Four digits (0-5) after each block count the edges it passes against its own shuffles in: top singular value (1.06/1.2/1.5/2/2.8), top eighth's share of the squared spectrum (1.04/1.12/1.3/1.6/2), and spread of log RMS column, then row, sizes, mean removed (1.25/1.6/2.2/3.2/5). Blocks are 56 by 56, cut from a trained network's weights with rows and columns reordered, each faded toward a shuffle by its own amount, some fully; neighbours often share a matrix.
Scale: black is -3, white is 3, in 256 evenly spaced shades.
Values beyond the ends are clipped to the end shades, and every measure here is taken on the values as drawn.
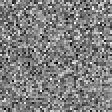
3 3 1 1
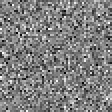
0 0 0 0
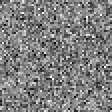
0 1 0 0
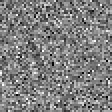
1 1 0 0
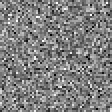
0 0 0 0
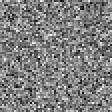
1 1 0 0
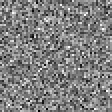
1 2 0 0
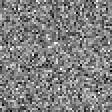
0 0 0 0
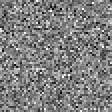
0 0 0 0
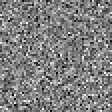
0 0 0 0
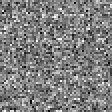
1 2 0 0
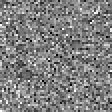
1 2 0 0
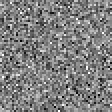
0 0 0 0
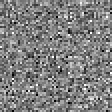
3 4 1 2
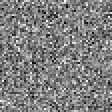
1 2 0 0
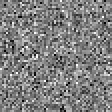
2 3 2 0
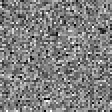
2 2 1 0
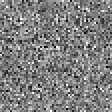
2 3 1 1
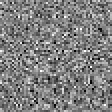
3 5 2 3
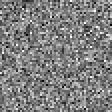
1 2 0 0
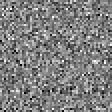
3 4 1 2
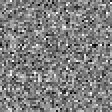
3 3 0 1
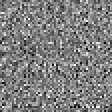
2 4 2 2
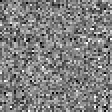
2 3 1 1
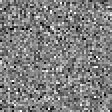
0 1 0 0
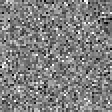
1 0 0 0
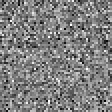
2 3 1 1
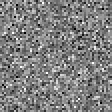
1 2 0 0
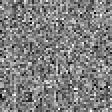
2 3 1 0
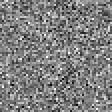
1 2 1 0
